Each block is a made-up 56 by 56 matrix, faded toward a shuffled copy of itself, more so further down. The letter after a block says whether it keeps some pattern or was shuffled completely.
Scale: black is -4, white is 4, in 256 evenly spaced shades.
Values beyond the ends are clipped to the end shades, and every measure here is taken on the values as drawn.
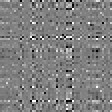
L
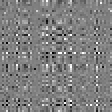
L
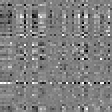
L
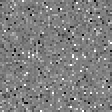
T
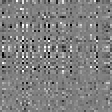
L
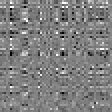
L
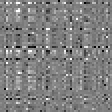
L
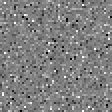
T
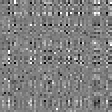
L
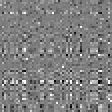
L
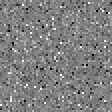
T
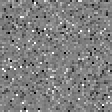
T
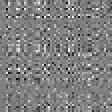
L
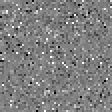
T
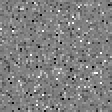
T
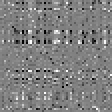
L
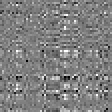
L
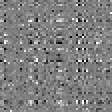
L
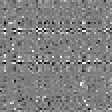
L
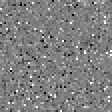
T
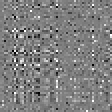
L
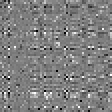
L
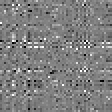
L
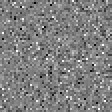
T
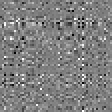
L
